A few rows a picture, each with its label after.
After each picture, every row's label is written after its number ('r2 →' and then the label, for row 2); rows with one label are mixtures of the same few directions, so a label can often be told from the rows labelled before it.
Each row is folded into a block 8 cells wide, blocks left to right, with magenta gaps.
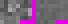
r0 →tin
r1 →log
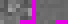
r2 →tin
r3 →log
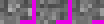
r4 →tin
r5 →log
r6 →tin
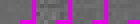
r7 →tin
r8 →log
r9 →log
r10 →log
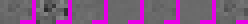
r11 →tin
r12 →tin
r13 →log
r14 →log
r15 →tin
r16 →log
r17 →tin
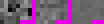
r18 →tin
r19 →log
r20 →tin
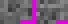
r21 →tin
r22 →log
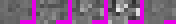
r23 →tin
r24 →log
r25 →tin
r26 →tin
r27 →tin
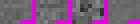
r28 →log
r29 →log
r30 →tin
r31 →log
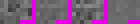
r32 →tin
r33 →log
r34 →log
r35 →tin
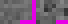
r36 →log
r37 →tin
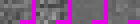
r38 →log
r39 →log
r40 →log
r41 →tin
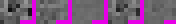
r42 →tin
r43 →log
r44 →log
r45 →tin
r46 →tin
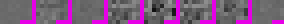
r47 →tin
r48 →log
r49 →tin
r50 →log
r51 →tin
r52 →log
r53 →tin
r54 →tin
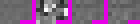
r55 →log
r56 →tin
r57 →log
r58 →log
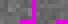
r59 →tin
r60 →log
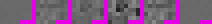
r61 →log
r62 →log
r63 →tin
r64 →tin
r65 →log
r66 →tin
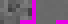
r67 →tin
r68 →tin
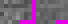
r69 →log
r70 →log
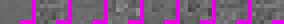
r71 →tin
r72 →log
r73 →log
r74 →tin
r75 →tin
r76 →tin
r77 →log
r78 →log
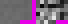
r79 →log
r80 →log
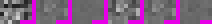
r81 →log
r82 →tin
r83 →tin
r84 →tin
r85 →tin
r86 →tin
